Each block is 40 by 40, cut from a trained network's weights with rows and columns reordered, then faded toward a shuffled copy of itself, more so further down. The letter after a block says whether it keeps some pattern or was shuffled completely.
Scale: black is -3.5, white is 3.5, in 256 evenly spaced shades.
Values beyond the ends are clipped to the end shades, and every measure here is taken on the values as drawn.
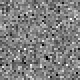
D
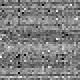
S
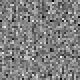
S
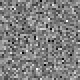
D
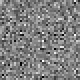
S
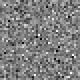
D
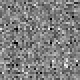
S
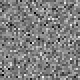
D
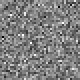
D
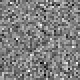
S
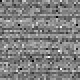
S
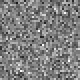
D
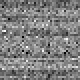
S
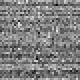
S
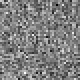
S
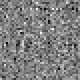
S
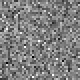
D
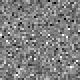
D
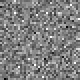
D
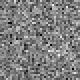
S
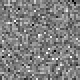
D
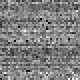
S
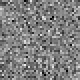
S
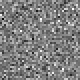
D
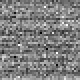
S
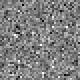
D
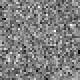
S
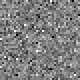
D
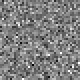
D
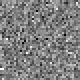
D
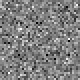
D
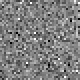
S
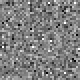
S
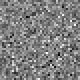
D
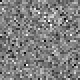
D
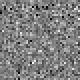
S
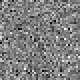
S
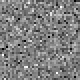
D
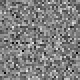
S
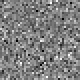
S
